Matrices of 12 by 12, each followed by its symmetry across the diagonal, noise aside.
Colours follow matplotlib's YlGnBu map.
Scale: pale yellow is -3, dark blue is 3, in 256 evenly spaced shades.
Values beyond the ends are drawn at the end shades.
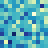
antisymmetric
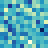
antisymmetric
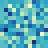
antisymmetric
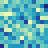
neither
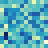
neither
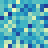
antisymmetric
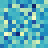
antisymmetric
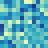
antisymmetric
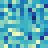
antisymmetric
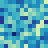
neither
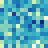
neither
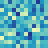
antisymmetric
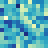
antisymmetric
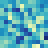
antisymmetric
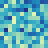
neither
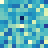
neither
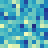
antisymmetric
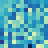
neither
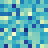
neither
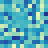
antisymmetric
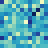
neither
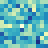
neither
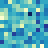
neither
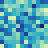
neither
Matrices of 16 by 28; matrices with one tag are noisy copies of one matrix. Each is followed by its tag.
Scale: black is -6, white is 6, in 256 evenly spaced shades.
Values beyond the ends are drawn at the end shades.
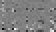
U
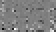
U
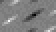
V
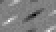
V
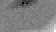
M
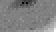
M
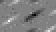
V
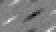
V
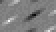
V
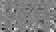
U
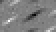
V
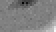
M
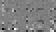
U
